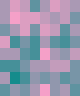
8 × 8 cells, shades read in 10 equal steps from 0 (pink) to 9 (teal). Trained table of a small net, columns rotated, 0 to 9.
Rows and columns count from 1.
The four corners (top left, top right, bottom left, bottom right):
3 3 6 6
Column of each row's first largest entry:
4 8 7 2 4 1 2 1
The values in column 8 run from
2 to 6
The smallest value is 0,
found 3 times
